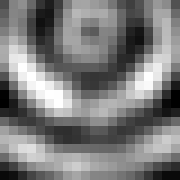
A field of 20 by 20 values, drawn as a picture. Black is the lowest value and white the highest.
The ninth with the highest average is the middle left. There are no lone odd cells. Rings spread out from the top middle. There is no overall slope.
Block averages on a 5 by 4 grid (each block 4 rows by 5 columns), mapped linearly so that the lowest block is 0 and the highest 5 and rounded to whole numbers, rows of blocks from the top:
1222
5204
4523
1111
3432
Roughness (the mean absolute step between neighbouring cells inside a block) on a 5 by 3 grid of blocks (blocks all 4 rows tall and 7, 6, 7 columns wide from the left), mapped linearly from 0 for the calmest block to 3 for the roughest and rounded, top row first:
101 | 202 | 313 | 211 | 201
